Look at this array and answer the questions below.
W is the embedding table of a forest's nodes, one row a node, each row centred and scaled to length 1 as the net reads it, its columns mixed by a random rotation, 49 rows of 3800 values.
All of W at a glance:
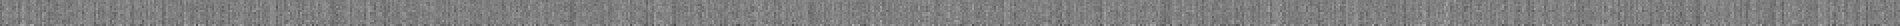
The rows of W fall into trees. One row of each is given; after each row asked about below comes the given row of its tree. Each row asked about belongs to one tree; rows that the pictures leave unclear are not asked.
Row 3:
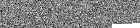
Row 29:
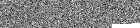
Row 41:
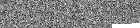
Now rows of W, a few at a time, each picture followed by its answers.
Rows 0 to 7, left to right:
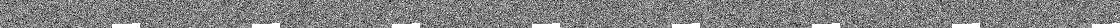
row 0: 41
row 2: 29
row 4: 29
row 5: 3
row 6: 41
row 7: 29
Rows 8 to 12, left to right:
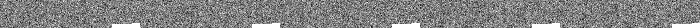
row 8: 29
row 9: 41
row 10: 29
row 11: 29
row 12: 41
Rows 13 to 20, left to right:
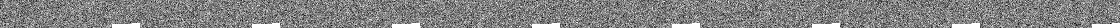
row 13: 29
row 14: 41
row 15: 41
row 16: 41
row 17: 29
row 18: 41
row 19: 29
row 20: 3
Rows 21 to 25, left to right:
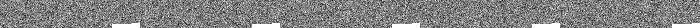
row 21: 41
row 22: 3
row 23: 41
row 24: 29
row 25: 3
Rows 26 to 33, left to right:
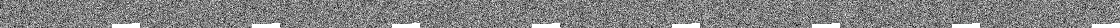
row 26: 29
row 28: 29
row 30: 29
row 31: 3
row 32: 3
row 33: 29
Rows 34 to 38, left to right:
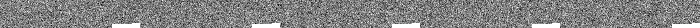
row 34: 41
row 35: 29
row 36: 29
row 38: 3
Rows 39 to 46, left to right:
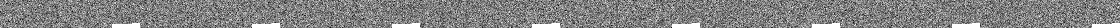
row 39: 41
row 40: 41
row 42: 29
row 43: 41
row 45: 41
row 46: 29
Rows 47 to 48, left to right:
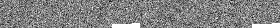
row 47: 29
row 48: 3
